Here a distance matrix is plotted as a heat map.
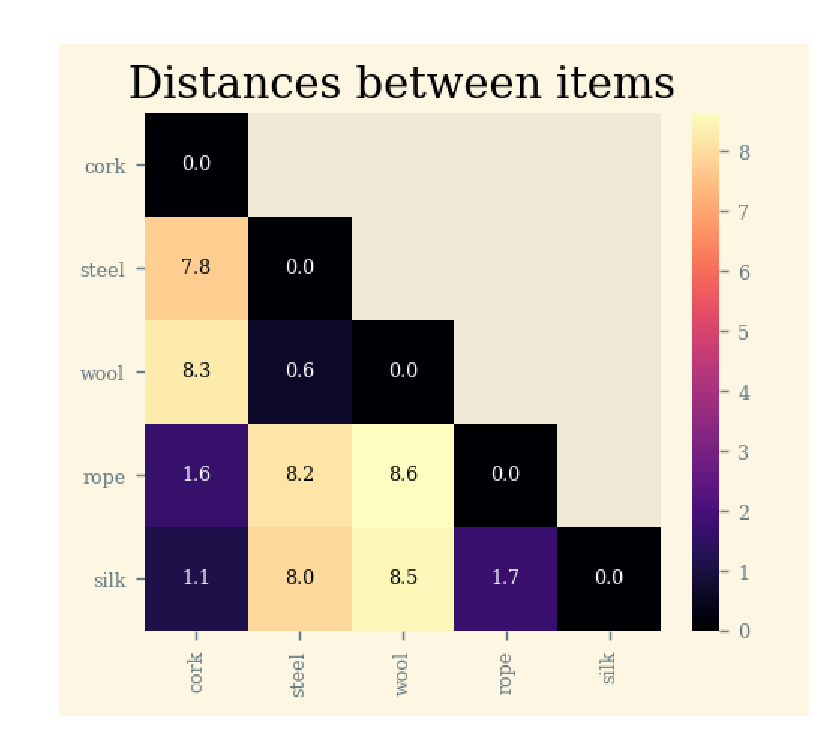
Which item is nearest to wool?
steel
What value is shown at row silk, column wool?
8.5
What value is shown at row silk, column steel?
8.0
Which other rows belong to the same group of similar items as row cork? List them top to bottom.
rope, silk
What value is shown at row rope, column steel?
8.2
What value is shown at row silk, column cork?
1.1
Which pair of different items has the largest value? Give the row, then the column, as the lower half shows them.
rope, wool
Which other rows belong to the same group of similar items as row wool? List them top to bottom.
steel
